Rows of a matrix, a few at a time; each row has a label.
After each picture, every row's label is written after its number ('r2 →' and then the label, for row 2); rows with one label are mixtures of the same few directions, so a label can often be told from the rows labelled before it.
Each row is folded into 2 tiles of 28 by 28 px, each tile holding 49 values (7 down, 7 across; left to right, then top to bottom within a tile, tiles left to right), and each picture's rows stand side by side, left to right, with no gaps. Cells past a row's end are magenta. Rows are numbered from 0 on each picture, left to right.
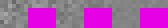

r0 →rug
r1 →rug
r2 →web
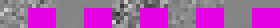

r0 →web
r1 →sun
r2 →rug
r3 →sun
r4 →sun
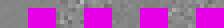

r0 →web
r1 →sun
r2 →rug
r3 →web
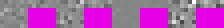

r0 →web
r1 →sun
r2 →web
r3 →sun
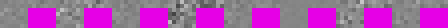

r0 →web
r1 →web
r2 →rug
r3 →rug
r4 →rug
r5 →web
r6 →sun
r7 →sun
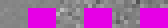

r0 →web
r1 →web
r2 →sun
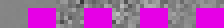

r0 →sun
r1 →sun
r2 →rug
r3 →rug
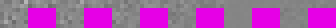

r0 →sun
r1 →sun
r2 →rug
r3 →rug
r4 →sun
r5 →web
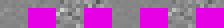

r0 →web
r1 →web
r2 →web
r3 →web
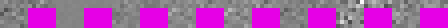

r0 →web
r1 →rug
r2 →rug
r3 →web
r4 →web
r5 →web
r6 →sun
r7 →rug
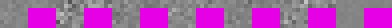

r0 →rug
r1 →rug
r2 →rug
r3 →web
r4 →sun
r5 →sun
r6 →rug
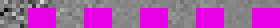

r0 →web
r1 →web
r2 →web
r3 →rug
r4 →sun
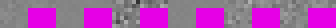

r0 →rug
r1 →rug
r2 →sun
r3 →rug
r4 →sun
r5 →rug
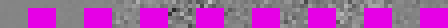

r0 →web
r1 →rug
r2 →sun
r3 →web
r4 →web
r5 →sun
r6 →rug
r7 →sun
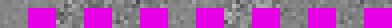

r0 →sun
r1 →rug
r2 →sun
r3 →sun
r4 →rug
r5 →web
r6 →sun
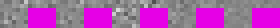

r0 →sun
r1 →sun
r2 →web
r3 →rug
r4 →web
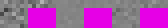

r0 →web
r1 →sun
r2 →web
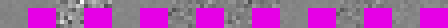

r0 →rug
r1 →sun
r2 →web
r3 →web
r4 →sun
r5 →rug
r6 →web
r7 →rug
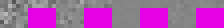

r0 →rug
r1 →sun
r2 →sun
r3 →rug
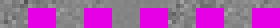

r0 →sun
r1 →web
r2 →sun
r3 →rug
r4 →web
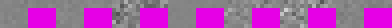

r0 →sun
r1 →rug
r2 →rug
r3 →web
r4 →web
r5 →web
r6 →rug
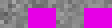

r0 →rug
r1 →rug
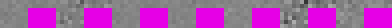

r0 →rug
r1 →sun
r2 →rug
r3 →sun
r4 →web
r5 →sun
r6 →rug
